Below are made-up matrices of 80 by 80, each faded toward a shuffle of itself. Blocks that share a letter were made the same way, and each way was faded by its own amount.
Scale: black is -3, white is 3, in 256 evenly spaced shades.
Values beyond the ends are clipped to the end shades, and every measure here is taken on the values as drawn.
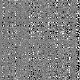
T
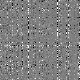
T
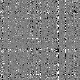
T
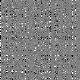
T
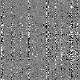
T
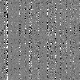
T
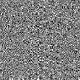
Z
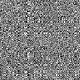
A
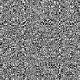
A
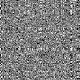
A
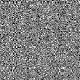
Z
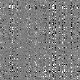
T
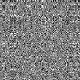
A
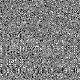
Z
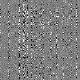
T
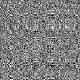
A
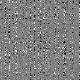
T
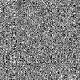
Z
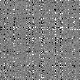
T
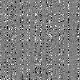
T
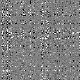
T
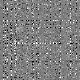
T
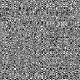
A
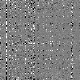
T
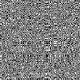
A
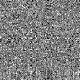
Z
